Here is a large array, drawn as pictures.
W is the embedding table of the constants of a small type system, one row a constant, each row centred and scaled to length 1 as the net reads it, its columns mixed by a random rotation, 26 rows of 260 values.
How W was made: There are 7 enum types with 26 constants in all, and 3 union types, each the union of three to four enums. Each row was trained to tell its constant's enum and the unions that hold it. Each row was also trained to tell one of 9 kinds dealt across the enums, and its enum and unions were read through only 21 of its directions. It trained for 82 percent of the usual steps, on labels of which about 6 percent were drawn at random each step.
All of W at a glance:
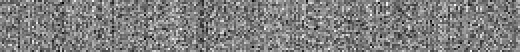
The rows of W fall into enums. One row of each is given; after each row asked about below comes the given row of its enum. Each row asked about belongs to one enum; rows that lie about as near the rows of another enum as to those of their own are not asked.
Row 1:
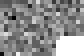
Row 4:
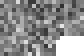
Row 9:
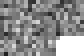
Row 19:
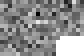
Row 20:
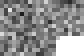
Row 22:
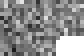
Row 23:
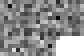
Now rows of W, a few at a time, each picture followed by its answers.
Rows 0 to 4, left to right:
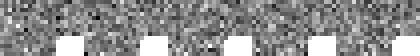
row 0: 20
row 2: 9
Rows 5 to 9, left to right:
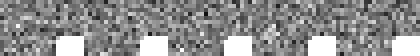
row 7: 19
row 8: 4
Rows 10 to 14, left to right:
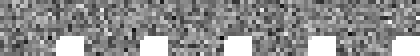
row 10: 1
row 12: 19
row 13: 20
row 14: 23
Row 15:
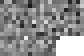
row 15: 9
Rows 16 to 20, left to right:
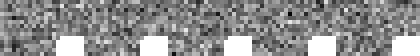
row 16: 1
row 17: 4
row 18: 9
